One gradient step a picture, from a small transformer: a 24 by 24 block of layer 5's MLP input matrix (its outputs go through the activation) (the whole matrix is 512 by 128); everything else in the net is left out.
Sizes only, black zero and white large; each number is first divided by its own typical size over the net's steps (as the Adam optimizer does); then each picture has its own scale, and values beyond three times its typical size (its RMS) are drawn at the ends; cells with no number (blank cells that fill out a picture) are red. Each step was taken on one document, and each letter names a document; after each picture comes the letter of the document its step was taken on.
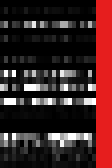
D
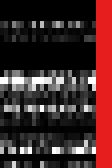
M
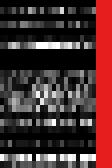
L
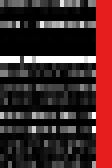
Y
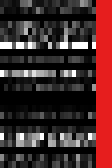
Y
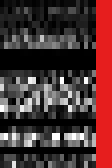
L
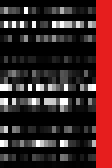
D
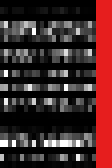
D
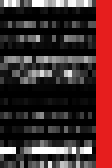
Y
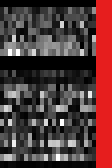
L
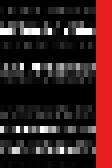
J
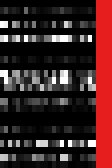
D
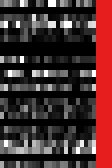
Y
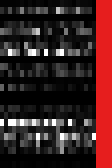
J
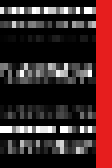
J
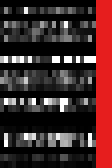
D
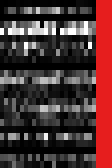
L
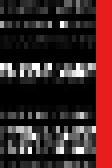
J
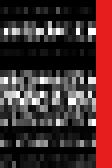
L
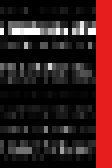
J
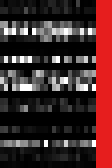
D
